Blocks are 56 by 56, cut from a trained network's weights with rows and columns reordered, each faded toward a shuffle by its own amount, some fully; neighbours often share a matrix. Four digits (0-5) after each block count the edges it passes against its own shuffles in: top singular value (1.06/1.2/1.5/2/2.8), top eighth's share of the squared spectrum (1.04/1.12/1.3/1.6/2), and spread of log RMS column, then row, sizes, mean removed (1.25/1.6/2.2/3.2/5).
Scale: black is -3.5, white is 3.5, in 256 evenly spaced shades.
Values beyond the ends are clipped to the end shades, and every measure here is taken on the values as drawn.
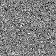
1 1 0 1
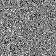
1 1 1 0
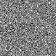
2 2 2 0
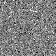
1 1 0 0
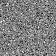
0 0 0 0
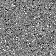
0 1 0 0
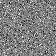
0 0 0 0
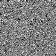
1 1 0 1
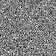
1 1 0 0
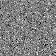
0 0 0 0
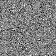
1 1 0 0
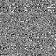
2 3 0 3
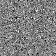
1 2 0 1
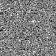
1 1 0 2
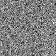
2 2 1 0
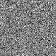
2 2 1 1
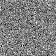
1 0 0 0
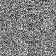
3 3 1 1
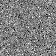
1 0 0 0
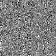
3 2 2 0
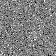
0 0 0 0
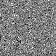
0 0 0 0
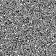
0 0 0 0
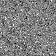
0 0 0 0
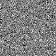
2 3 2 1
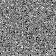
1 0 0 0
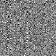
2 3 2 0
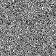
1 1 1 0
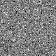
1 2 1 0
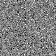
1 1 1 0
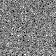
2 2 0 1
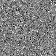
1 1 0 0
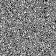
1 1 0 0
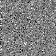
2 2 2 0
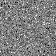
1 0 0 0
